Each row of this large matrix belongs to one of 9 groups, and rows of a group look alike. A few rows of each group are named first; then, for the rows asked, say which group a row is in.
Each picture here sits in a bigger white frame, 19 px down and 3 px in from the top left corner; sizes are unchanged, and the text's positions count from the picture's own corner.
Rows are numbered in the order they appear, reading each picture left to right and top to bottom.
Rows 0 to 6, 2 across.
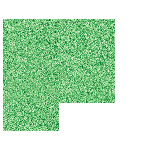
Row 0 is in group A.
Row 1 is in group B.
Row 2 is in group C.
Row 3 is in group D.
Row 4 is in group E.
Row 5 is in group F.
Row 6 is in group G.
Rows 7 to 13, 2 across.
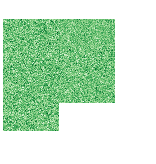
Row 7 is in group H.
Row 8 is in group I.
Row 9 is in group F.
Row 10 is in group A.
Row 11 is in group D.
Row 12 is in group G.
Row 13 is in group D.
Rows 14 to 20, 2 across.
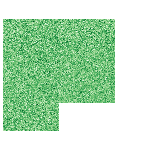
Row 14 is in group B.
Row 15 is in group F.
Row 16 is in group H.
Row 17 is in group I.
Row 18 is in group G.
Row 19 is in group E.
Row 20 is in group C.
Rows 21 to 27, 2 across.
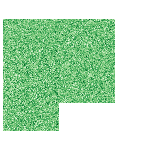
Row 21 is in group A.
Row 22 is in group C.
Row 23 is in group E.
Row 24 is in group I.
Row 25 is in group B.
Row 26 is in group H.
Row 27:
G
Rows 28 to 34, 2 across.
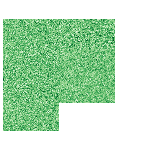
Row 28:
H
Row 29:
G
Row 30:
F
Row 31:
A
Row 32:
G
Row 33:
D
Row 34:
F
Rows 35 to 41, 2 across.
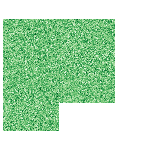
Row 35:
H
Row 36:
I
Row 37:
H
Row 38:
F
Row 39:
G
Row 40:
A
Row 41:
F
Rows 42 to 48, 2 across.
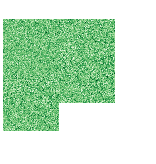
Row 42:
H
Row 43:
A
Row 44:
G
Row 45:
B
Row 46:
F
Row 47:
H
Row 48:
H
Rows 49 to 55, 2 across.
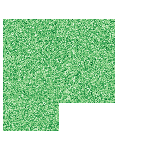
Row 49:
G
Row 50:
F
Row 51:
D
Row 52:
I
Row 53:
A
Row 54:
I
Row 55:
F
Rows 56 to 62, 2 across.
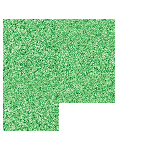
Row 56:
C
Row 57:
C
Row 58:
B
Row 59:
F
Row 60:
G
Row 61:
G
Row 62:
A
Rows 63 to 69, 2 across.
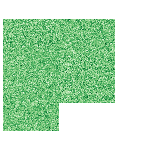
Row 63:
F
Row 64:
H
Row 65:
G
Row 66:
I
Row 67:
F
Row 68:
I
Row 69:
H
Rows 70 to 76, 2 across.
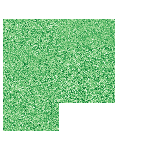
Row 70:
F
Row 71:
B
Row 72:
E
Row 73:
I
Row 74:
D
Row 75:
B
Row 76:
D
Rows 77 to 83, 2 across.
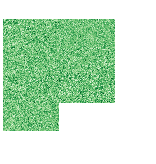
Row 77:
A
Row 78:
E
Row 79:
H
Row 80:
C
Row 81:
D
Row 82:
E
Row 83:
I
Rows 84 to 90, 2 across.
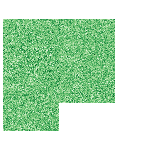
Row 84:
I
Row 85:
A
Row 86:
H
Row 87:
D
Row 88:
D
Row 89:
G
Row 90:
C
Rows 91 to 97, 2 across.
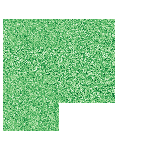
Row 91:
E
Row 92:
F
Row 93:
B
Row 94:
F
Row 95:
B
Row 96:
G
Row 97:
E
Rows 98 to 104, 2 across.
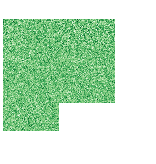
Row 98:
A
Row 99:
I
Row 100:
D
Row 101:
D
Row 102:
H
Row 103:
I
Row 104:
I
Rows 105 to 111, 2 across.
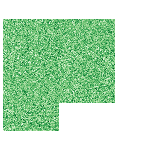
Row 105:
E
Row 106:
I
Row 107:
B
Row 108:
E
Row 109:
E
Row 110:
G
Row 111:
A
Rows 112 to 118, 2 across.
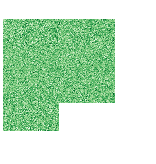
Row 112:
B
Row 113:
G
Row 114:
F
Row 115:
F
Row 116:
F
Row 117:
G
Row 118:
F
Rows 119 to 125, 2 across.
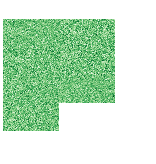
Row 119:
D
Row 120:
C
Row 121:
D
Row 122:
F
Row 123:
B
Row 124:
G
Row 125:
I
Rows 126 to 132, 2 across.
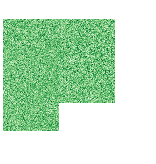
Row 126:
C
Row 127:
F
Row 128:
G
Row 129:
H
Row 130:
E
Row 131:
B
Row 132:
F
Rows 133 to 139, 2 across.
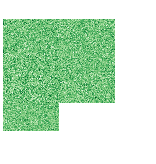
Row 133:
G
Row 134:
B
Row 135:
A
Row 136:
F
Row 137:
B
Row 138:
A
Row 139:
E
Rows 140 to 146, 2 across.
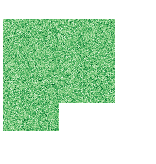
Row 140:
B
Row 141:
E
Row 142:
I
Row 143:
I
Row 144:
B
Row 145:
H
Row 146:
E
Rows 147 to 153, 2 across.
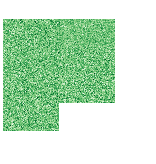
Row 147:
H
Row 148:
A
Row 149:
B
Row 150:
F
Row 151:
B
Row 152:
F
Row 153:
I
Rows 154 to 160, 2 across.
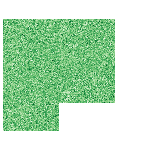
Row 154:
A
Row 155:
D
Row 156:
I
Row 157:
F
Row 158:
B
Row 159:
I
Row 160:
A
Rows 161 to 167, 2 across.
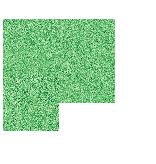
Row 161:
D
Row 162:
F
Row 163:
F
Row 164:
I
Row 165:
E
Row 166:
H
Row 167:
F
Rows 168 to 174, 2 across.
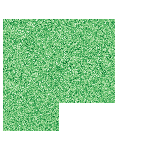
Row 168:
D
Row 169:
E
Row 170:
F
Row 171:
C
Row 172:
D
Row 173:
C
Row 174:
G
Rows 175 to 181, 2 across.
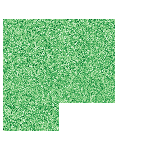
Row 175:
C
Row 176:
E
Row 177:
C
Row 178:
B
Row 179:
D
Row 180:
H
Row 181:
D
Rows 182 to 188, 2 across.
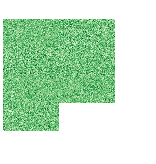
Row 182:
C
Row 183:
C
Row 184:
F
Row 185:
F
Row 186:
I
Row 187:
H
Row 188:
A
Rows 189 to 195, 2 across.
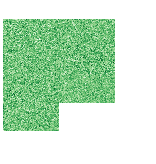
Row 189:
B
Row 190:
I
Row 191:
A
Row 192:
H
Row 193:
C
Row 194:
A
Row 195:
A
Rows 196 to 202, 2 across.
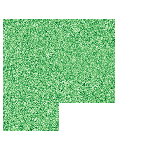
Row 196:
E
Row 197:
G
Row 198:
F
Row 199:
C
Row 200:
F
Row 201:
A
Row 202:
F
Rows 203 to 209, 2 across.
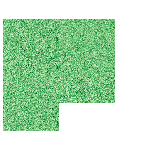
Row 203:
G
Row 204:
E
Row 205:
G
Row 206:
I
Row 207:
F
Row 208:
B
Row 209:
G
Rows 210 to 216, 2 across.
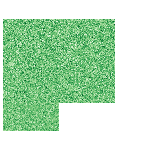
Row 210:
C
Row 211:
B
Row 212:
I
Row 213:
B
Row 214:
E
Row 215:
D
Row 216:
C
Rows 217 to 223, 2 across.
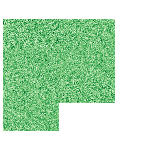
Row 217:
G
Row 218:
C
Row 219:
H
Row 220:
H
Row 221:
E
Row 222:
F
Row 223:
C
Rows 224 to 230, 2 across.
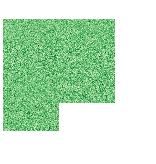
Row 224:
F
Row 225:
B
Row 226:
B
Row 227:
C
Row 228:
C
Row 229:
D
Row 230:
H
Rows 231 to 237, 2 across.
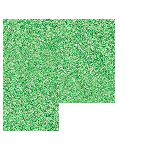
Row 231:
C
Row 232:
B
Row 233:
I
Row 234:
H
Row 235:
B
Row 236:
I
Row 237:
F
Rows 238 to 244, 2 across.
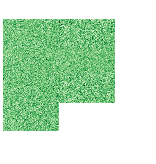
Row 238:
C
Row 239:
A
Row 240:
F
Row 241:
I
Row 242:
G
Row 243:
A
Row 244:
E
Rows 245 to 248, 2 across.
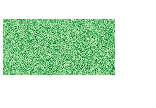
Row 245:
I
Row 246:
B
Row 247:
F
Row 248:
G
